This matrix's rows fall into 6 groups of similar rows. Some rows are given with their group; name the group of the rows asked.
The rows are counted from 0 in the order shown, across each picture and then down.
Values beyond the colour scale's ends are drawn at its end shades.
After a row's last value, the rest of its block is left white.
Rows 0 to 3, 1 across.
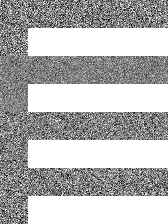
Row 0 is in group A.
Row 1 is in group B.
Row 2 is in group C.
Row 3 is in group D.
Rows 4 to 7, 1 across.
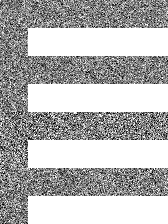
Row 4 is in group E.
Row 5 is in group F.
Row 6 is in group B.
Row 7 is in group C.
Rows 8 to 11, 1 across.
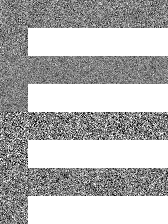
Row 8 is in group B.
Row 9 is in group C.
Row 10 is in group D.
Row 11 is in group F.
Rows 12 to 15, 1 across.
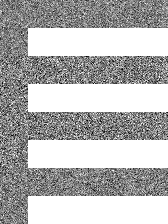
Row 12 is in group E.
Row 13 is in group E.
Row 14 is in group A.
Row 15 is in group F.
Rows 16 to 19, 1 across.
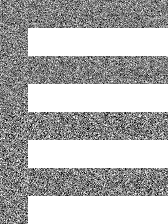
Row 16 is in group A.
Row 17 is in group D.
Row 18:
D
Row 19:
D
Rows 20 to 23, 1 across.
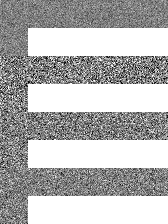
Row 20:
A
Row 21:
B
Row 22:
A
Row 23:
C
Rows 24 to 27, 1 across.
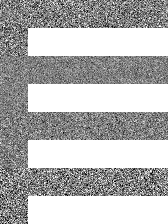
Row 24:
E
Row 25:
D
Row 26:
F
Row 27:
C
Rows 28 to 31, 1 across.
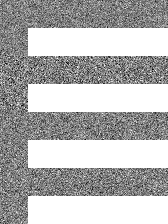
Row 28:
A
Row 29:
D
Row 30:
F
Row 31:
A
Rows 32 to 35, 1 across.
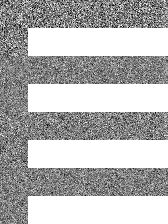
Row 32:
E
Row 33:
E
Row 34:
C
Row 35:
F
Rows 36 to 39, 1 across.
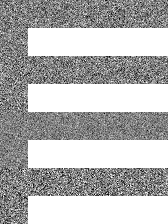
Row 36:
F
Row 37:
D
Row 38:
D
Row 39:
E
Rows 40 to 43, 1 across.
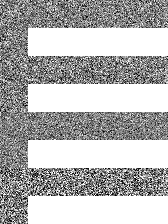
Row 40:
C
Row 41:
A
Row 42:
A
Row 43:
E
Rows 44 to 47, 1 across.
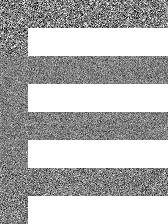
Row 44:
E
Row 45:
D
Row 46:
A
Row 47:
B
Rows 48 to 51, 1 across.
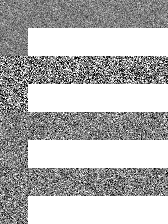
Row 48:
C
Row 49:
D
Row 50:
B
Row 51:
F
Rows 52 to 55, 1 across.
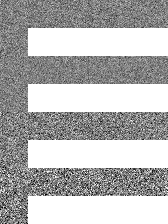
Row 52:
A
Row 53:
D
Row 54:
A
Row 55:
C
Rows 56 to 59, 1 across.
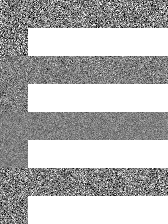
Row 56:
B
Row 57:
C
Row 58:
E
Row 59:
F
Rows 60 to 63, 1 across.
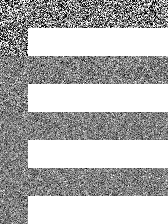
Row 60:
C
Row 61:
D
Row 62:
E
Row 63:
E
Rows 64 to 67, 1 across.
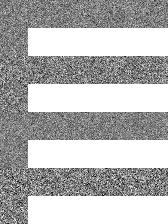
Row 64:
F
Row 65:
E
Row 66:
E
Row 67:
F
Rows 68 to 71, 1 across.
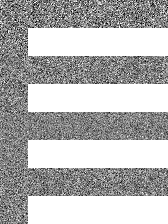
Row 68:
B
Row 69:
E
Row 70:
D
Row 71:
D
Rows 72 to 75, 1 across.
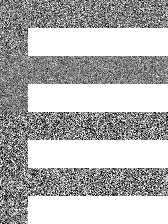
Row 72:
E
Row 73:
C
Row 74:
F
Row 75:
E
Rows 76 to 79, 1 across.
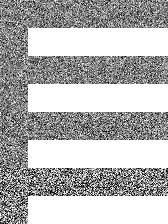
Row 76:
D
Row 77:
E
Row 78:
A
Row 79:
A
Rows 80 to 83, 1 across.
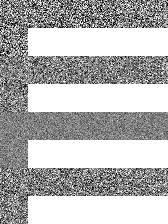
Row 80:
A
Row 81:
E
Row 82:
D
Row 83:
A
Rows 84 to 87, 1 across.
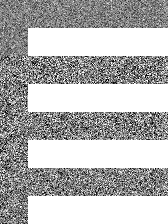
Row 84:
E
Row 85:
E
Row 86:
C
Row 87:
C
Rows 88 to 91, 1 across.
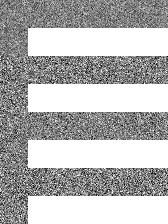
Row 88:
E
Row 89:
A
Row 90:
C
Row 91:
B
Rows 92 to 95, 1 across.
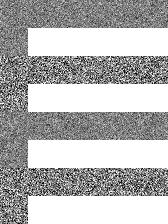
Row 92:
B
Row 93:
B
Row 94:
C
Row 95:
D
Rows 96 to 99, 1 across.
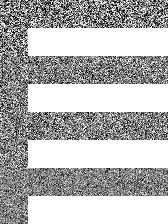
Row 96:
F
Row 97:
A
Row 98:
B
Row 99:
D
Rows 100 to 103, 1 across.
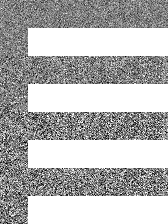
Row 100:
D
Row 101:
E
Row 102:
E
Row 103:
E
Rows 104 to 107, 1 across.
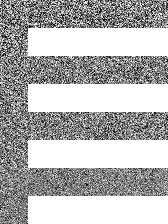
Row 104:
A
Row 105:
D
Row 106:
F
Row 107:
C
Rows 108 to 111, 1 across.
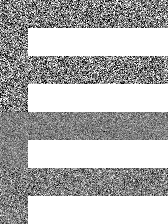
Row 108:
A
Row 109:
C
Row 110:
A
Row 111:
B
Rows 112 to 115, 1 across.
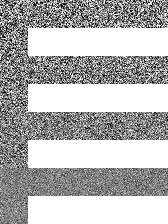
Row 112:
C
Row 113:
A
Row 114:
F
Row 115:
B
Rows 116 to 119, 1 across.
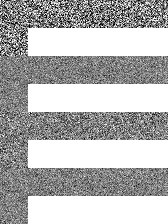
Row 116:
A
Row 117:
A
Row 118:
C
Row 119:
A
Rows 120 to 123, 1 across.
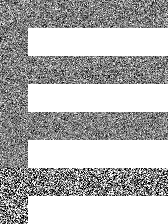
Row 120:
C
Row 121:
A
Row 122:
B
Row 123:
D
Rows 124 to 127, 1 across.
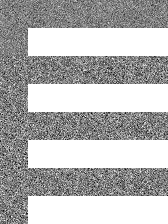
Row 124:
B
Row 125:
F
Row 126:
D
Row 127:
D
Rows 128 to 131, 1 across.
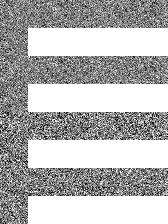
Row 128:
C
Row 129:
C
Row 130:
C
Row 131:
A
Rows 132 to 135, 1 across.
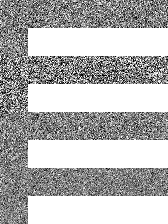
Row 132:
B
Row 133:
A
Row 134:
E
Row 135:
B
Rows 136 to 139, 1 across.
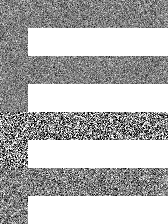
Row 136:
C
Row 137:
B
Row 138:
D
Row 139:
E
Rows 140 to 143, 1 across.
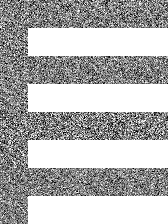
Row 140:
D
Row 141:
D
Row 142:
F
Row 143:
F
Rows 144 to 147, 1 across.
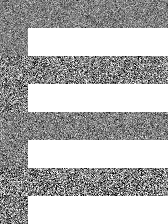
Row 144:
F
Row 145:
E
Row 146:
D
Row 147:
E
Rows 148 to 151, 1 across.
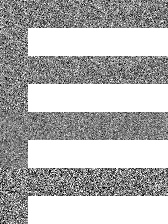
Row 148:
D
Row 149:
D
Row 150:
E
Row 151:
A
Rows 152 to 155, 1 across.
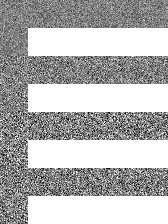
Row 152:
E
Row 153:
D
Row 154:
D
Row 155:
D
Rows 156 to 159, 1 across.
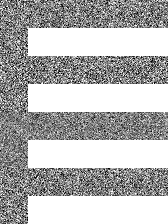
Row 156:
D
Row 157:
B
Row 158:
E
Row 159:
D
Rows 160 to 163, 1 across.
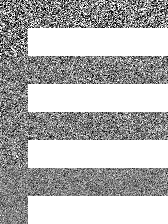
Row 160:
F
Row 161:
A
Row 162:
A
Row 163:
B
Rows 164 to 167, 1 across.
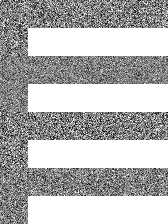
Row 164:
E
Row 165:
A
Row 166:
A
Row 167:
F
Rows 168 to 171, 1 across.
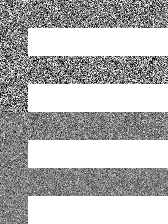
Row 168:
C
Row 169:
C
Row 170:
E
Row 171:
D
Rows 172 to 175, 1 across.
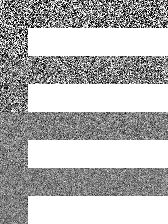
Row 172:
B
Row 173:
E
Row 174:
D
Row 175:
E
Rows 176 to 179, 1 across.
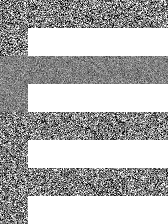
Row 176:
A
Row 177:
D
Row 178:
F
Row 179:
F
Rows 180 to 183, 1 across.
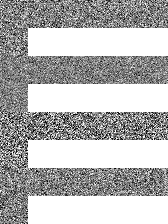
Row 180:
D
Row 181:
A
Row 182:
B
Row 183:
C
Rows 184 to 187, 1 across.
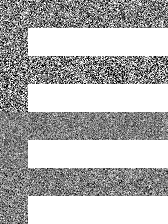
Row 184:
D
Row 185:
F
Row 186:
E
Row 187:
D
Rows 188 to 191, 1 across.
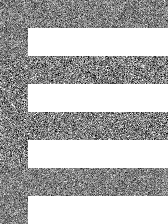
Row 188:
E
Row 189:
F
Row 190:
B
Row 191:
E
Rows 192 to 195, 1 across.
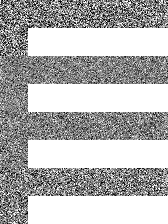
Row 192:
A
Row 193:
B
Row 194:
C
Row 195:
E
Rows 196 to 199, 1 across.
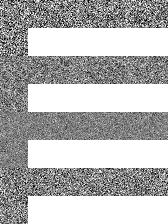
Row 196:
D
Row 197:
F
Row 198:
C
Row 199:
B
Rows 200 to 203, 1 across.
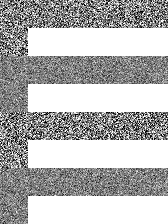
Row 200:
D
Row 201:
A
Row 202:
B
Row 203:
A
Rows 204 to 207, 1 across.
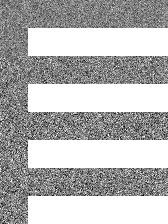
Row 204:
E
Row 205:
C
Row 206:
B
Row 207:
A
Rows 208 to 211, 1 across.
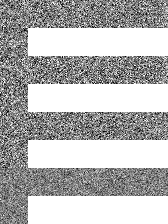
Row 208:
E
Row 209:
E
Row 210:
A
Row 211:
F
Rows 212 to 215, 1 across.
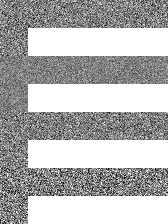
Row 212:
B
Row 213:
E
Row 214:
D
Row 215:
A
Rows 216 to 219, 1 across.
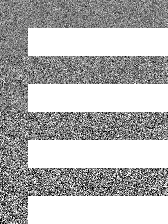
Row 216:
C
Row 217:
E
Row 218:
A
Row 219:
A
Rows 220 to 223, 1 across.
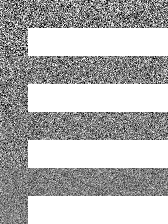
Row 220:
D
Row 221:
C
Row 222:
B
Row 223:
B
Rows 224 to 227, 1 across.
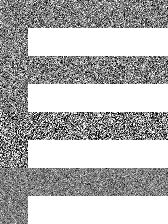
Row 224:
B
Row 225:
F
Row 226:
B
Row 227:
F
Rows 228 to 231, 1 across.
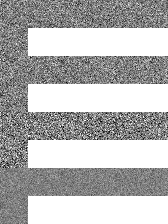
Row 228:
A
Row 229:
C
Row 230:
A
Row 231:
C
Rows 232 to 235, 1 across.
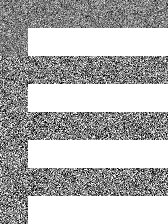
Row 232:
F
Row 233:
A
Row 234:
B
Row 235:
B
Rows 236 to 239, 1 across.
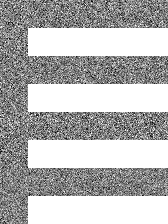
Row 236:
D
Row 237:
F
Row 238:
C
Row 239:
A
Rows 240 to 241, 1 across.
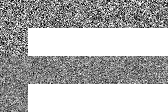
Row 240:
D
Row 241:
E
